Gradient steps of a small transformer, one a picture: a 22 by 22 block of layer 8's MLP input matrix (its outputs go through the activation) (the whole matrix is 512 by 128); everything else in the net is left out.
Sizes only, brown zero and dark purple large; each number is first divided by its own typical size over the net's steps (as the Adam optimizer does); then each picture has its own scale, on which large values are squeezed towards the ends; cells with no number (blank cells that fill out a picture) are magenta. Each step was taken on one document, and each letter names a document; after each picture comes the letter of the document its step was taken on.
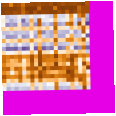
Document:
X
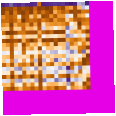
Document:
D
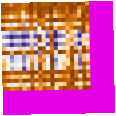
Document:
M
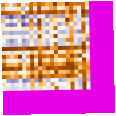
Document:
X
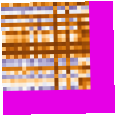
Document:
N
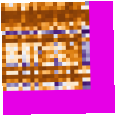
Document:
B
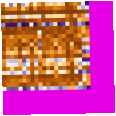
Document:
B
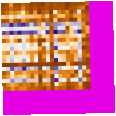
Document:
M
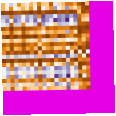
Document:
D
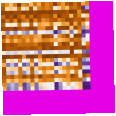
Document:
B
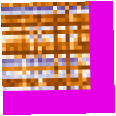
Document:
N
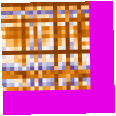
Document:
N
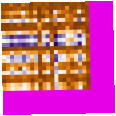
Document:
M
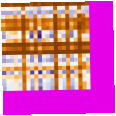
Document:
N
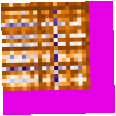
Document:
M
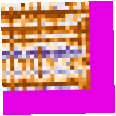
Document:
D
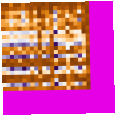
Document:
M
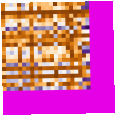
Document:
B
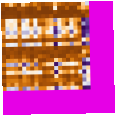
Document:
B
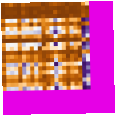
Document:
B
